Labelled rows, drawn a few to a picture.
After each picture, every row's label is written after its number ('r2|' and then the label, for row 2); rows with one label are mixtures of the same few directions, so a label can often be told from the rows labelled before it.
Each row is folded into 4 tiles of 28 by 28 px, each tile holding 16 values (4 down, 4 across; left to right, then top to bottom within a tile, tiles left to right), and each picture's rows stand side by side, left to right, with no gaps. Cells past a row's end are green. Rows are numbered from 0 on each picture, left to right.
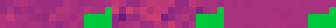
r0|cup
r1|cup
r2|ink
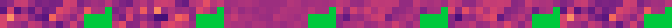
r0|cup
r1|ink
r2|cup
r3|cup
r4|cup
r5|cup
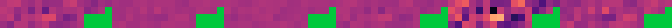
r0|ink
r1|ink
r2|cup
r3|ink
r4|ink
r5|ink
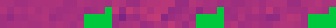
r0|cup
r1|cup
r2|ink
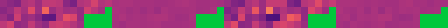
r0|ink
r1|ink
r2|ink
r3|ink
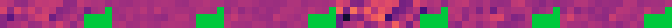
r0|cup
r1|ink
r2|cup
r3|cup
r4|ink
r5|cup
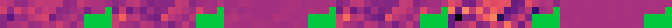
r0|cup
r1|cup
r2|cup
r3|cup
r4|cup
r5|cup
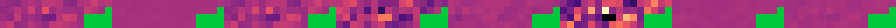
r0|ink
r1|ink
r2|ink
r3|ink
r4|cup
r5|ink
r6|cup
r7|ink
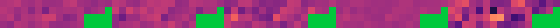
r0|ink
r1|cup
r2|cup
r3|cup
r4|ink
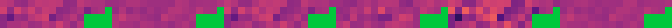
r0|cup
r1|cup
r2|cup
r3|ink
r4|cup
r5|cup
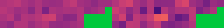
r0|ink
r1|ink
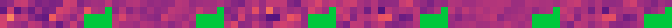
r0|cup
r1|cup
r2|ink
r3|ink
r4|cup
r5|ink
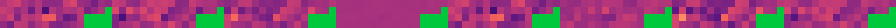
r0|ink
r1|cup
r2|cup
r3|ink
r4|ink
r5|ink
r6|cup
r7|cup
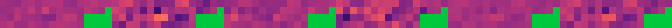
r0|ink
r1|ink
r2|cup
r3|cup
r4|ink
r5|ink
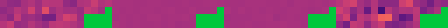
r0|ink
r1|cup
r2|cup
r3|ink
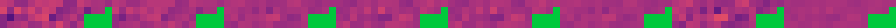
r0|cup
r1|cup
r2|ink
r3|ink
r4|ink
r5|ink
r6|ink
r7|ink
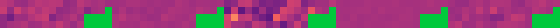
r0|cup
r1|cup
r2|cup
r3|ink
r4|ink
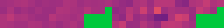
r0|cup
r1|ink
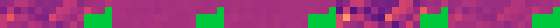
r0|cup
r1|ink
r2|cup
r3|cup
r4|cup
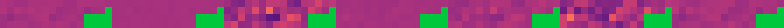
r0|cup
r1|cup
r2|ink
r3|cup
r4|ink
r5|cup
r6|cup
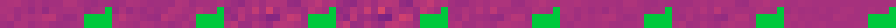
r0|ink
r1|cup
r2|ink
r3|ink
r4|ink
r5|ink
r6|ink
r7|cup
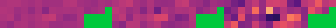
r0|ink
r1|ink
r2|ink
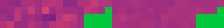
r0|ink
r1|cup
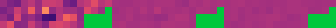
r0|ink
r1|ink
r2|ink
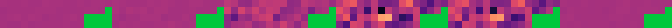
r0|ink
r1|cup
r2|cup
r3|ink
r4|ink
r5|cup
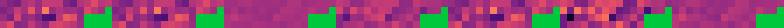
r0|ink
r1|ink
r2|cup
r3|cup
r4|ink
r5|cup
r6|cup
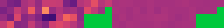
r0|ink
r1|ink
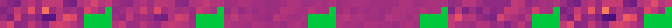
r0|ink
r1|ink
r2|cup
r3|cup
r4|cup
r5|ink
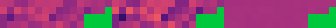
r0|cup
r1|cup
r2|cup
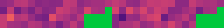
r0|cup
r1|cup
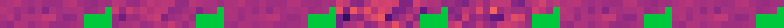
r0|ink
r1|cup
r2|ink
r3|cup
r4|ink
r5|ink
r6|ink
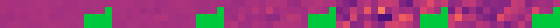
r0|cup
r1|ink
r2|ink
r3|ink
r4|cup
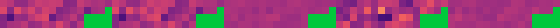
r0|cup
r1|cup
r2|ink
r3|ink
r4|cup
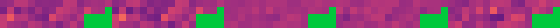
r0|cup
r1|cup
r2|ink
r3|cup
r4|ink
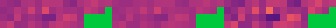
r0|ink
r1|ink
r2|ink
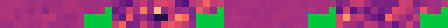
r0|ink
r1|ink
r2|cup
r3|cup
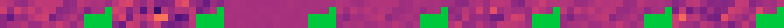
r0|cup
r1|ink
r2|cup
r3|cup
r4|ink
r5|cup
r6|cup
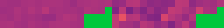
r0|ink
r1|cup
